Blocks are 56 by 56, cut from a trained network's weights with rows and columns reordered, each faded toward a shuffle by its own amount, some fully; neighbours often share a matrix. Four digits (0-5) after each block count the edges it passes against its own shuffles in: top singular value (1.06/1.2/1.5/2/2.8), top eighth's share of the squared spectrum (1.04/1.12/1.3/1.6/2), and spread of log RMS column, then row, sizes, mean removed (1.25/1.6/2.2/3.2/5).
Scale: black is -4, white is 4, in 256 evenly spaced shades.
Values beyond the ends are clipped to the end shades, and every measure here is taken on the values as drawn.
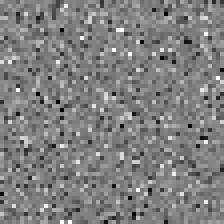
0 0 0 0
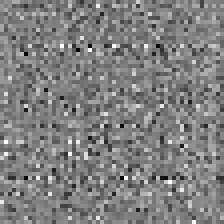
2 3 0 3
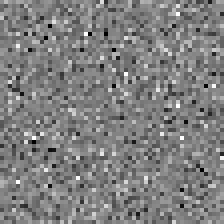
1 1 0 0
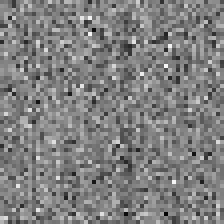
2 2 0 1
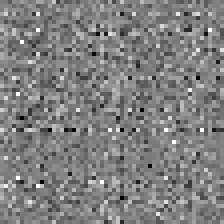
2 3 0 2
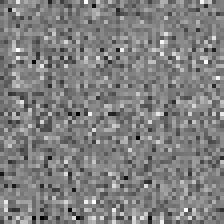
2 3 0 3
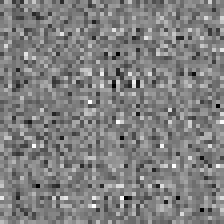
2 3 0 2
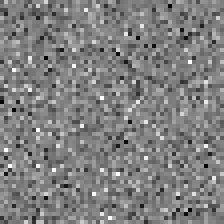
0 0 0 0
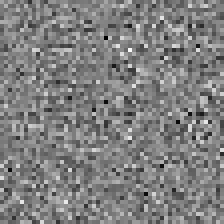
2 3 1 2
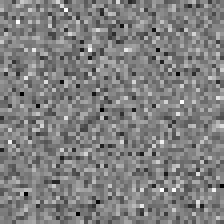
0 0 0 0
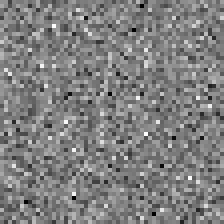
0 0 0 0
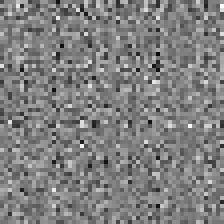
3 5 3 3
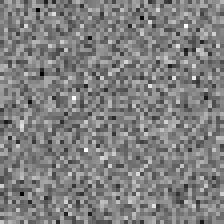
0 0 0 0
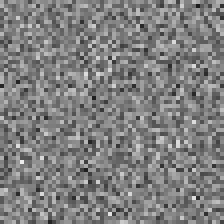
3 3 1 0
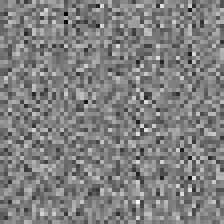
3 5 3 2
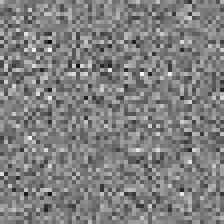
4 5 2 2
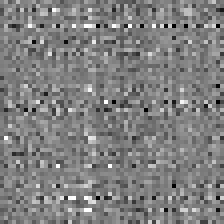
3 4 0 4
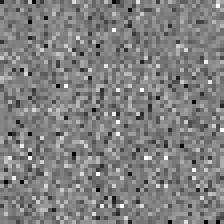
0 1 0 0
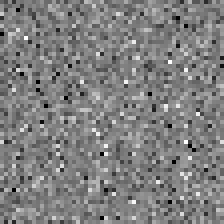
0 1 0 0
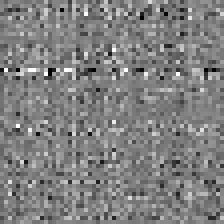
3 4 0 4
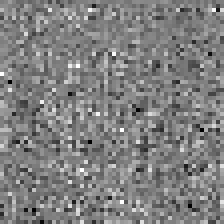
2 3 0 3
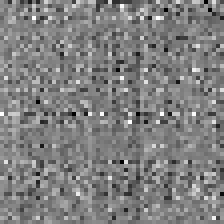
3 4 0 4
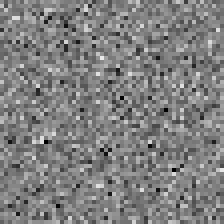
0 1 0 0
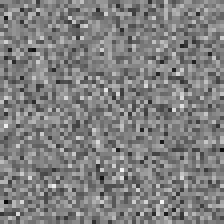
2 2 1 1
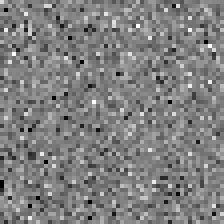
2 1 0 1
